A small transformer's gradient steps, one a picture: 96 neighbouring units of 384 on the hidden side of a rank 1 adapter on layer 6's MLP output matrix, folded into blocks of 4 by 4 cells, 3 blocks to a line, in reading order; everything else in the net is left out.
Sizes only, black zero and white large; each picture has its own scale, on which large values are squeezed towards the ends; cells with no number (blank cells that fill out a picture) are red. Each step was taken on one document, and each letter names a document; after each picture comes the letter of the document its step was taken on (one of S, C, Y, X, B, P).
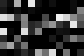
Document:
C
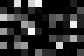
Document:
C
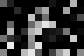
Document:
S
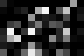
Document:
S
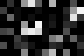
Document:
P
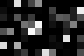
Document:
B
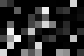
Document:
S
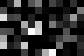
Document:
C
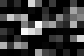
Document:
C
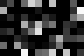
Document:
P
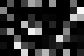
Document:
P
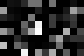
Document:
P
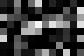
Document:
C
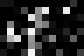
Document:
S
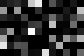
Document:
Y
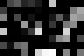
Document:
B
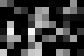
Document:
S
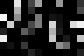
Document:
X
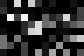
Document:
C
